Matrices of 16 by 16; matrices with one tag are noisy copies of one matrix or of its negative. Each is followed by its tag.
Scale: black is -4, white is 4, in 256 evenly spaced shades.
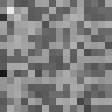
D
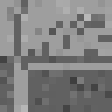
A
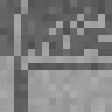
A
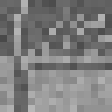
A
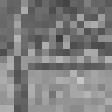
A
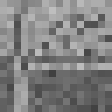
A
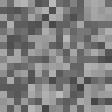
D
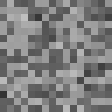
D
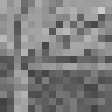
A
